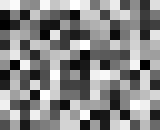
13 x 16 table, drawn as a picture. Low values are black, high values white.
The grain is fine, like static. There is no overall slope. The histogram is flat. Neither half mirrors the other.
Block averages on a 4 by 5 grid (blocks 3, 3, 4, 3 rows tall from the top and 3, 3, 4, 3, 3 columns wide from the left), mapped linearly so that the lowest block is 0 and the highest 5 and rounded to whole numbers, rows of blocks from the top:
02430
32115
23023
13304
